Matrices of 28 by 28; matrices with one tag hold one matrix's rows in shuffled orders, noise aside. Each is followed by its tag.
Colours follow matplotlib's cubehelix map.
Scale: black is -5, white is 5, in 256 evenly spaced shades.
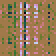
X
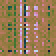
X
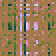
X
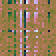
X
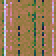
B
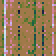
B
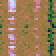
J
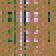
X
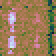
J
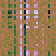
X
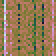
B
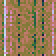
B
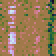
J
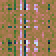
X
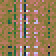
X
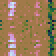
J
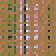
X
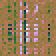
X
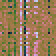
X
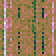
B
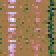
J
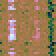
J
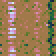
J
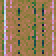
B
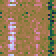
J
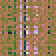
X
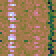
J
